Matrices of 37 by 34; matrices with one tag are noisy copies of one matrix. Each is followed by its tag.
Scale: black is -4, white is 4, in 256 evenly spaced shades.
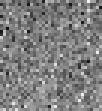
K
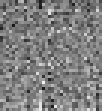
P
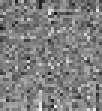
P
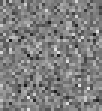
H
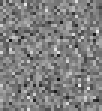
H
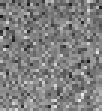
K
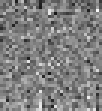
P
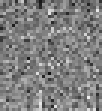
P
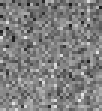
K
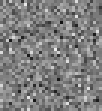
H
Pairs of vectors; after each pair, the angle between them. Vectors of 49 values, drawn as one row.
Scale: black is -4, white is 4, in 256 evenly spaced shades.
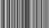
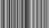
nearly parallel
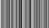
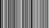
partly opposed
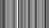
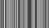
partly aligned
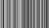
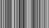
orthogonal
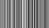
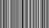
partly opposed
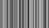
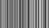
nearly parallel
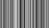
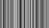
nearly parallel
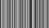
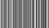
partly opposed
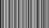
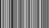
partly aligned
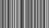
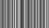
nearly parallel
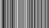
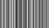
partly opposed
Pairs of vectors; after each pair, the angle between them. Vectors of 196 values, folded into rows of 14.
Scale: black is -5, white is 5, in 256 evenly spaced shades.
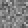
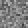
nearly parallel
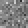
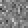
orthogonal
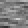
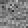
partly opposed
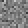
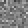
nearly opposite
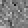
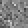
nearly opposite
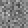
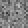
nearly opposite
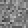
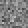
nearly parallel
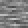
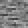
nearly opposite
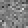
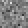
orthogonal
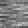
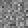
orthogonal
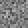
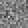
nearly opposite
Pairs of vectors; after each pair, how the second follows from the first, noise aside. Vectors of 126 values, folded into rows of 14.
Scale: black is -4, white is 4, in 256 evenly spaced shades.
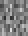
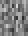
reversed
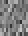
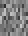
wrapped around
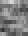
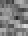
wrapped around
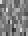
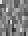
copied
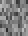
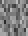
wrapped around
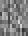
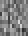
copied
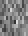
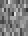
wrapped around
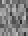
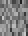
wrapped around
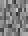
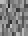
reversed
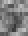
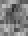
reversed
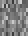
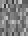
copied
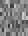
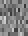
reversed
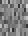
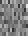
copied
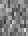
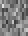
reversed
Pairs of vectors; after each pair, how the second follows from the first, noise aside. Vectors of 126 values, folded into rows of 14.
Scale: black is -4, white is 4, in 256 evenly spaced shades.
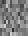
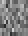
negated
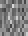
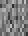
negated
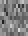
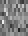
negated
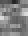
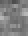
shrunk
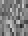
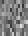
negated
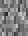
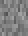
shrunk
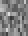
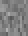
shrunk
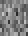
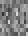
negated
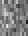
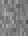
shrunk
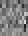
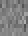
shrunk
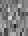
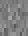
shrunk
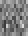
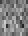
negated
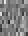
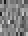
negated
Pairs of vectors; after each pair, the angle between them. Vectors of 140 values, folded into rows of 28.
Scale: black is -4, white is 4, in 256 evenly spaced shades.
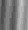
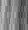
nearly opposite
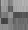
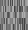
orthogonal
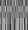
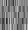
partly opposed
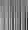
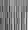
nearly opposite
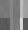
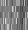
partly opposed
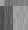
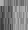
nearly parallel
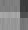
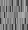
orthogonal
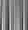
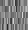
orthogonal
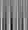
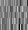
partly aligned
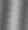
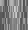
partly aligned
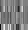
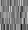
partly opposed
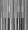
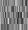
orthogonal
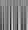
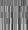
nearly opposite
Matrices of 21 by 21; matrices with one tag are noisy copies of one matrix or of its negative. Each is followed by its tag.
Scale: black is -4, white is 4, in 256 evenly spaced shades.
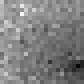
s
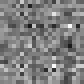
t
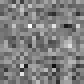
t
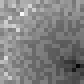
s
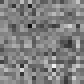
t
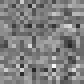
t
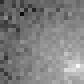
s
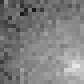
s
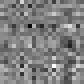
t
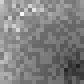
s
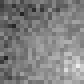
s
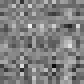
t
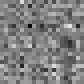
t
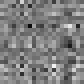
t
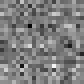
t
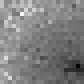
s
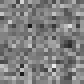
t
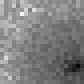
s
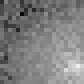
s
